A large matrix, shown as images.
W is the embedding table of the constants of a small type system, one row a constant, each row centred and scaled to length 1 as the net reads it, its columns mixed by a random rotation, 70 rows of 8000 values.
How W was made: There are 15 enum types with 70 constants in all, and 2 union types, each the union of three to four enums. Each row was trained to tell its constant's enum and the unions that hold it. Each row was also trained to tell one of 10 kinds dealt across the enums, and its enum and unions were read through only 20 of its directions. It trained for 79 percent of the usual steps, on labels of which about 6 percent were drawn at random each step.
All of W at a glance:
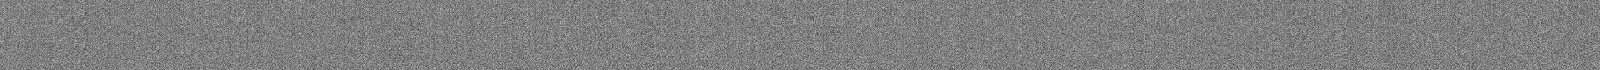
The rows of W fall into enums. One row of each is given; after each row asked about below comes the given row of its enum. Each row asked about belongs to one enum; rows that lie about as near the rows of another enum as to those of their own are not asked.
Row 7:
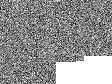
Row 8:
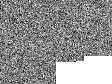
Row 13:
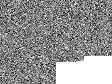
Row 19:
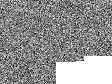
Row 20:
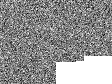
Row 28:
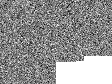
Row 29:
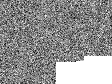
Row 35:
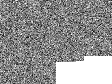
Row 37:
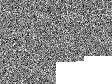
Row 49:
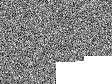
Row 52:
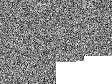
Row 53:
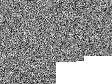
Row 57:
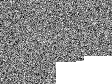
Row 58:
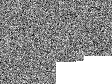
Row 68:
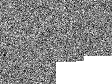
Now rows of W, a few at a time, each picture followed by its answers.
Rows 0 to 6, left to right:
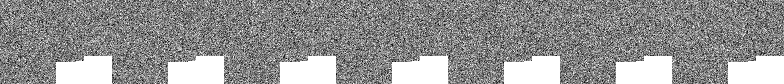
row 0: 20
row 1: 13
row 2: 35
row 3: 7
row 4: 8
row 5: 53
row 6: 68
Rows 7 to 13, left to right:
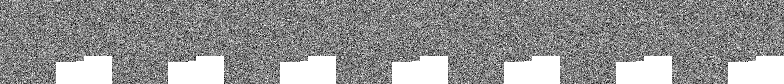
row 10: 20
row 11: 28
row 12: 37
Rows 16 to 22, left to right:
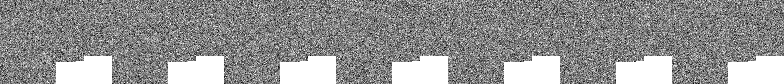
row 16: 53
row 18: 37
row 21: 19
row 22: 57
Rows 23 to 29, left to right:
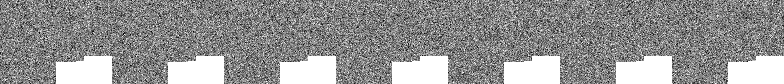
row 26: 52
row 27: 68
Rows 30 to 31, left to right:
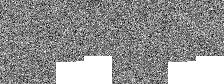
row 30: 8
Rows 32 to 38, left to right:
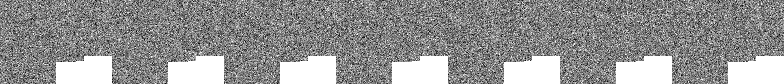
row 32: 8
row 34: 58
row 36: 57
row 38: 19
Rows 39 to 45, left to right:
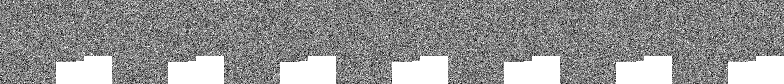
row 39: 13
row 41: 19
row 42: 57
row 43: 37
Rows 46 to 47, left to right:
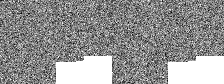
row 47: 57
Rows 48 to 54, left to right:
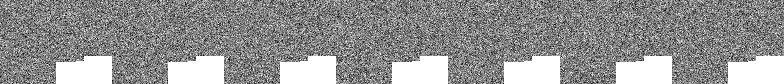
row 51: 19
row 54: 28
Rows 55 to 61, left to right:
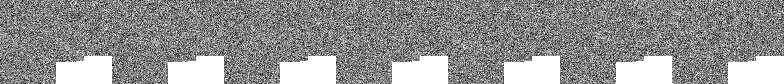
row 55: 13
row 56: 20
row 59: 8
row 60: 29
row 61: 68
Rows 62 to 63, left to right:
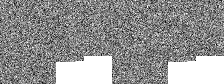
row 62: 49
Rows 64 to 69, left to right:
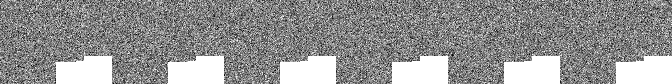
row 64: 20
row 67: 37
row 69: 49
